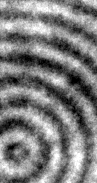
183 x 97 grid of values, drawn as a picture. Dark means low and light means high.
Slope: none. Ninth with the lowest average: middle right. Mirror symmetry: none. Lone odd cells: none. Rings: centred on the bottom left.
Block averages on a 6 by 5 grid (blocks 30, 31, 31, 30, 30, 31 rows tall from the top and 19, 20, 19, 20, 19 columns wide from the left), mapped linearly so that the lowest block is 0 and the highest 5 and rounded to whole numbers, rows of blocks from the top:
4 5 4 2 2 | 1 1 3 1 1 | 1 0 0 0 0 | 1 2 1 0 0 | 1 2 3 2 2 | 3 2 3 4 4
